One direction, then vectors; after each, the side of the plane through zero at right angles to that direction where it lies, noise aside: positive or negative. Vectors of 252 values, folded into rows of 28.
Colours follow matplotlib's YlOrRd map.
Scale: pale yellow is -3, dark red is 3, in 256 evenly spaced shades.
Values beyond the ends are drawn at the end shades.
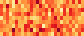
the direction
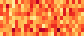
positive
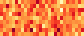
positive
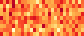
negative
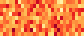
positive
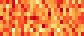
negative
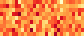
positive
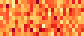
positive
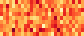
positive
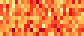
positive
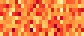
positive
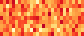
negative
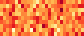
negative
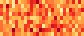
positive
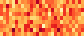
positive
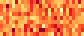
positive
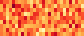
negative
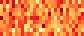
negative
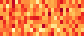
negative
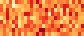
positive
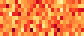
positive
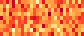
negative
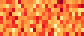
negative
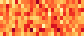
positive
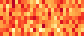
negative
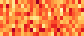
positive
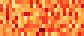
positive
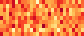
negative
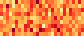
positive
